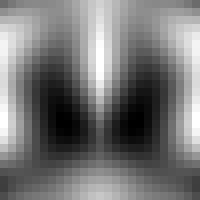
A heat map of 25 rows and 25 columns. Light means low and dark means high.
Mirror symmetry: left to right. Ninth with the highest average: centre. Lone odd cells: none. Roughest part: centre.
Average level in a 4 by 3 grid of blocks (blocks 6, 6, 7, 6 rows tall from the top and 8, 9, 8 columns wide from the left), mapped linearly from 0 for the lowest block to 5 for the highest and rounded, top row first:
101 | 212 | 353 | 323
